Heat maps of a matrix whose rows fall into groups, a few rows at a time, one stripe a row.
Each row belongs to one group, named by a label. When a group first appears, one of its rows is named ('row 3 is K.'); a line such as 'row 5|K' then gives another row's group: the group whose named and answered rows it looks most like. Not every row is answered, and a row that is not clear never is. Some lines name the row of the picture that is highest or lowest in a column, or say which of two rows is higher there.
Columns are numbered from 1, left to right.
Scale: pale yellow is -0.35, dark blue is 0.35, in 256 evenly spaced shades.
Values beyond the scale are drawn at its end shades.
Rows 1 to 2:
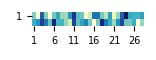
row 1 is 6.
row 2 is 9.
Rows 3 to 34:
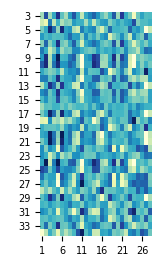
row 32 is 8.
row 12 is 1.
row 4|6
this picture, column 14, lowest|18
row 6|8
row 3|1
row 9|1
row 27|6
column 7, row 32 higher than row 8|Yes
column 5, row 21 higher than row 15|No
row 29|9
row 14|1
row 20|9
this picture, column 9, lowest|31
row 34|6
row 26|6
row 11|8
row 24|1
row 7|1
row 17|9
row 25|1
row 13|9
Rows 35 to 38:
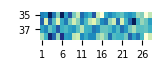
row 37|1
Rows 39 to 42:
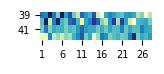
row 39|9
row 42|6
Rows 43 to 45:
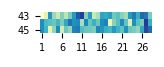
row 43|6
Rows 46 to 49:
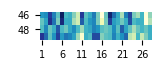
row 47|9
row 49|1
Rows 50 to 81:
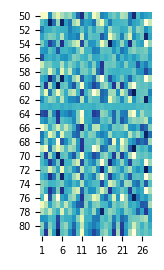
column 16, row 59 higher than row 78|No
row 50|6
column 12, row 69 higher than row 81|No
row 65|1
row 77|6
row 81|1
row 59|9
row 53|8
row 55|1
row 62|8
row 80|1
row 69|6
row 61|6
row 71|9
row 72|8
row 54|9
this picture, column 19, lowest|68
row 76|6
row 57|8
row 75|9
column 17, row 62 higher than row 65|Yes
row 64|1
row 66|6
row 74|8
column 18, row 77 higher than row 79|Yes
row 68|6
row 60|1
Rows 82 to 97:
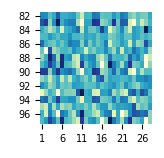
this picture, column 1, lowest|93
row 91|8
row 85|8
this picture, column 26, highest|93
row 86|8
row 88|9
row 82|1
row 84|8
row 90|1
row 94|1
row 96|6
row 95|6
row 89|9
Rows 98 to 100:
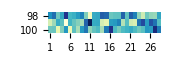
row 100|8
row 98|1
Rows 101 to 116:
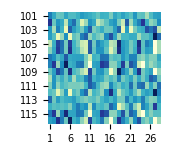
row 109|9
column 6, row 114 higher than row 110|No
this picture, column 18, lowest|114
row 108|1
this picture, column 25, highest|103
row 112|8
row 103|6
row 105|9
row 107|1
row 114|8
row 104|8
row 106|9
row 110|6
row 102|6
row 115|1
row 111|6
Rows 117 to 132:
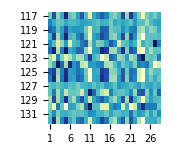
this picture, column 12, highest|128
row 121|8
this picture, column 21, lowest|130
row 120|1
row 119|1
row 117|1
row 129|1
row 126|1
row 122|1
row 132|1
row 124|9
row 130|6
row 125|1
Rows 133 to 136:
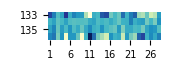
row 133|1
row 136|6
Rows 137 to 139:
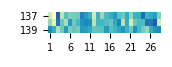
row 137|6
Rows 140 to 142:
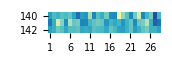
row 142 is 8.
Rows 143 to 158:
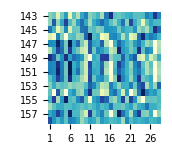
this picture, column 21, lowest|154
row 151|9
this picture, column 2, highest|155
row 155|1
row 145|8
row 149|1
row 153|6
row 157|9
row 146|6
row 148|9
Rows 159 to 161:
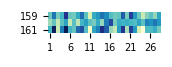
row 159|1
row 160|8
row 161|1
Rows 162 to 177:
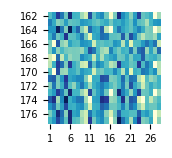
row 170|6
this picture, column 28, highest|167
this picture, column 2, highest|174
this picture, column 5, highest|174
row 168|6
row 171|1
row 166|6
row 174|1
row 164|9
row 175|1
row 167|6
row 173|9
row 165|1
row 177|9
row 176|9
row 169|9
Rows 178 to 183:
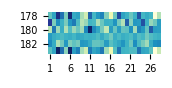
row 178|9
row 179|6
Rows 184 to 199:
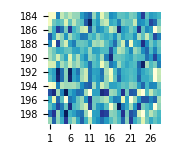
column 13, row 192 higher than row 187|Yes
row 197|9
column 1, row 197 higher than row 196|No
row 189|8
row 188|6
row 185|6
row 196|6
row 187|8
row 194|6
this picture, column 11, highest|185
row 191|6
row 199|1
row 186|9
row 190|8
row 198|1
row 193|9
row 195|1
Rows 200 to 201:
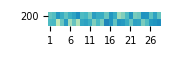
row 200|8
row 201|8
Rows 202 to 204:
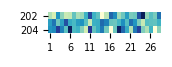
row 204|9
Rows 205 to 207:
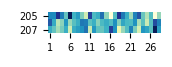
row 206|8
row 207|8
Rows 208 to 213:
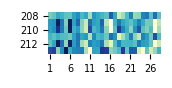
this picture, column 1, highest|213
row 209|9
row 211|8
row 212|9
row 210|9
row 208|8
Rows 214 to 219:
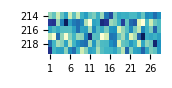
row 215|1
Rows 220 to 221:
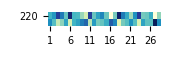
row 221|8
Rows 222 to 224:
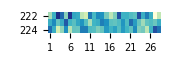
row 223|1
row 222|9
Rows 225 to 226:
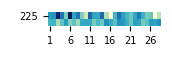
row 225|9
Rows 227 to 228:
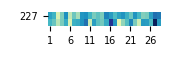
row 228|8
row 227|8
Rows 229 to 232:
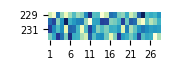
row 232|9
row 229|6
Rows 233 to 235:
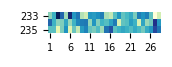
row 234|8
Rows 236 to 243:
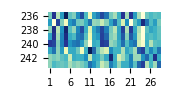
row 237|6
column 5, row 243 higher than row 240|No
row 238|1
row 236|1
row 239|1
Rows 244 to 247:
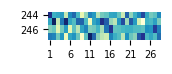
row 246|8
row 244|6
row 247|6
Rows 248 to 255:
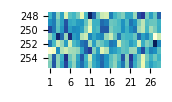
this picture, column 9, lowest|248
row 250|1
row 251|9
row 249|1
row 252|8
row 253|6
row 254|1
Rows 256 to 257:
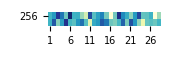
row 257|1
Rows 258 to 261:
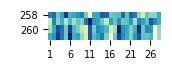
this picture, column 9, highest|258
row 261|9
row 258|1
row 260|9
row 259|6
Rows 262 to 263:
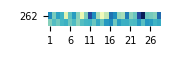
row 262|6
